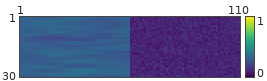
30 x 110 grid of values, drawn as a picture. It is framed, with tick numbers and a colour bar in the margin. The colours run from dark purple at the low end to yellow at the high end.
The table splits into one row of 2 panels. Panel 1,1: low, streaked across, faint in contrast. Panel 1,2: very low, fine-grained, faint in contrast.
